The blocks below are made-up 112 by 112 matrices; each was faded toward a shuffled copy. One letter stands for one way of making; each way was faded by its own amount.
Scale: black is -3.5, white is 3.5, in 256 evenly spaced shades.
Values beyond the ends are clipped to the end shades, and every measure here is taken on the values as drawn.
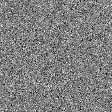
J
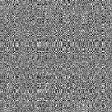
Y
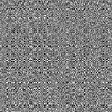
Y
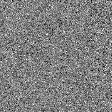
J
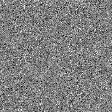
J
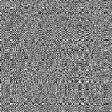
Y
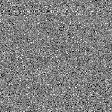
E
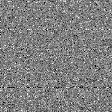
E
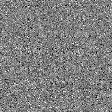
E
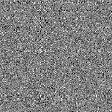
E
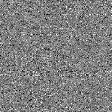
E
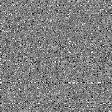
E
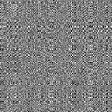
Y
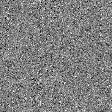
J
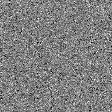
J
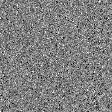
J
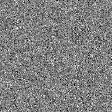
J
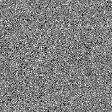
E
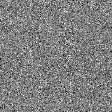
J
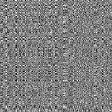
Y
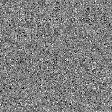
E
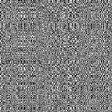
Y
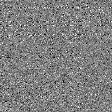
E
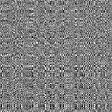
Y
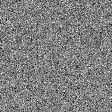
J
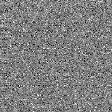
E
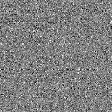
E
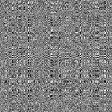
Y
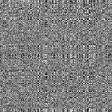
Y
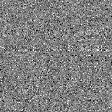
E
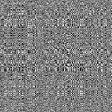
Y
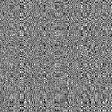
Y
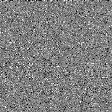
E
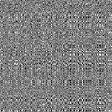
Y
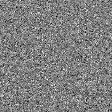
J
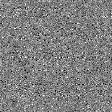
E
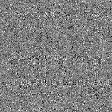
E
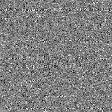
E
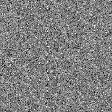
J
